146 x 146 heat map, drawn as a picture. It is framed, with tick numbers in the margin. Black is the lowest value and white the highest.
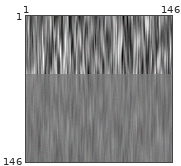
Histogram: heavy tails on both sides. Grain: streaks running down. Seam: horizontal, 40% of the way down, the bottom part calmer. Average level on the scale: 50%.
